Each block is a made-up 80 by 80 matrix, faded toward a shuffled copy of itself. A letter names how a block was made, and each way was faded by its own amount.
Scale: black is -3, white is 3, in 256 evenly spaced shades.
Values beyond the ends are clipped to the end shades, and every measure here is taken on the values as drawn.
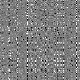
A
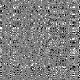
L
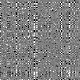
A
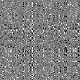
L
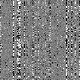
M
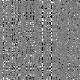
A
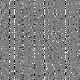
A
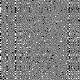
A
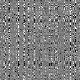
M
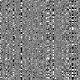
M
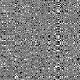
L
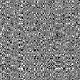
L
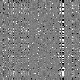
A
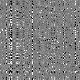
A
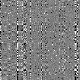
M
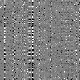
A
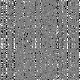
M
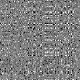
L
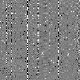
M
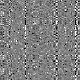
A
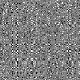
L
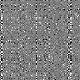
A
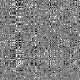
L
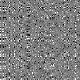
L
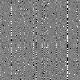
M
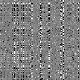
M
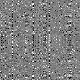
L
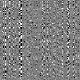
M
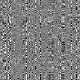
M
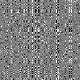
A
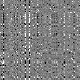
A
